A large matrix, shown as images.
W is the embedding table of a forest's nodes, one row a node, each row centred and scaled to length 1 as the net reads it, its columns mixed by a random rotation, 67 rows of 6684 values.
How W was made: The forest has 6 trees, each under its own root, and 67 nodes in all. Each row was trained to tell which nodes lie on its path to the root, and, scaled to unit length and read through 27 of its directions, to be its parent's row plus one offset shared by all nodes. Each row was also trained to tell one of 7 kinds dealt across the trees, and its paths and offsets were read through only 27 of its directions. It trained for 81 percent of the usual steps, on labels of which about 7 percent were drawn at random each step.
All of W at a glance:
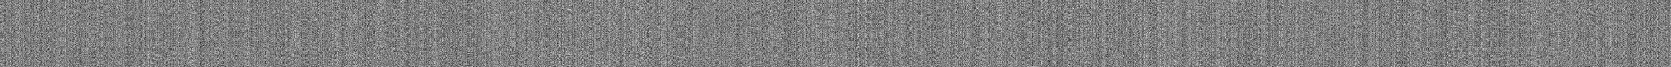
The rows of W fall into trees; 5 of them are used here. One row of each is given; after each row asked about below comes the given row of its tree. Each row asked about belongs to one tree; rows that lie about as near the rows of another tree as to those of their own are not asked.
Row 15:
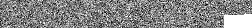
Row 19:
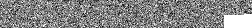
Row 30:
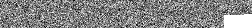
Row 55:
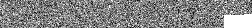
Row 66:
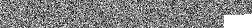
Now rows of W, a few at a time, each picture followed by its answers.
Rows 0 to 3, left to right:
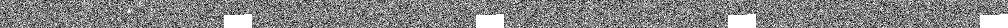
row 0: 15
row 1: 55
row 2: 15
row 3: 19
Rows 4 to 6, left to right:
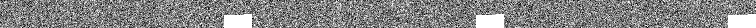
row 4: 55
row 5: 15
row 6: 30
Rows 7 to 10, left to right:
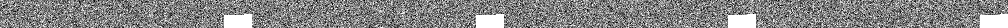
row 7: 19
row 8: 19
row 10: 15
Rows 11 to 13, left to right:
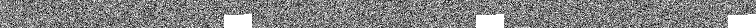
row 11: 55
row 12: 55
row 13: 30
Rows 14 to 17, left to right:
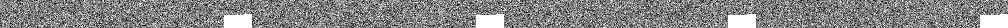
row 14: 15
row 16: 30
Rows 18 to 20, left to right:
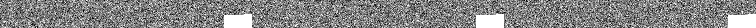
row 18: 15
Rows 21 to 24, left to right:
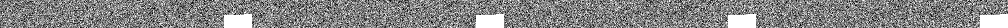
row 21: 55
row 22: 66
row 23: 30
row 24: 30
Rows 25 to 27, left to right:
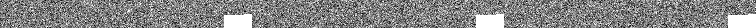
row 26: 55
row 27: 19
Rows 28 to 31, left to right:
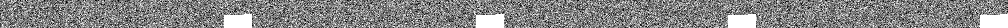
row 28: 15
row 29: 15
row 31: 55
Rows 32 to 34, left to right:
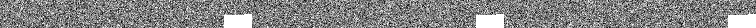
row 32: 66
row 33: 55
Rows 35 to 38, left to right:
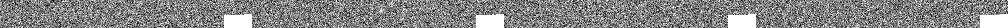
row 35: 55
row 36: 15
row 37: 55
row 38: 30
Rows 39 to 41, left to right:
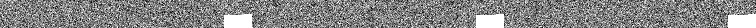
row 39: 30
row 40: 30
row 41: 55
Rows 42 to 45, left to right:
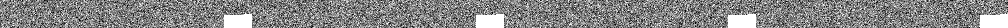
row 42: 15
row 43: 55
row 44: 15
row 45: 55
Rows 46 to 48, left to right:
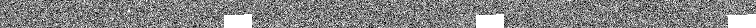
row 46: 15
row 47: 19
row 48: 30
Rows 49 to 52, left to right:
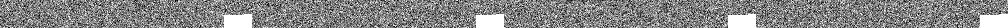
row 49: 30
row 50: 30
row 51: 19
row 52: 15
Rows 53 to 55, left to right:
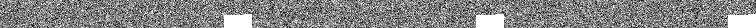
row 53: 19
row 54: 15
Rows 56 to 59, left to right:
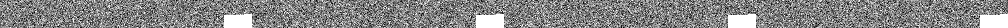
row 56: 55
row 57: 19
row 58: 19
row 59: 55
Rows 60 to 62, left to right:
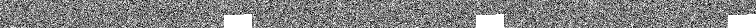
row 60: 30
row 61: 15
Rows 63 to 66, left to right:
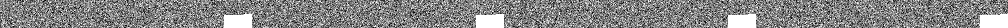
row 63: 15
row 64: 30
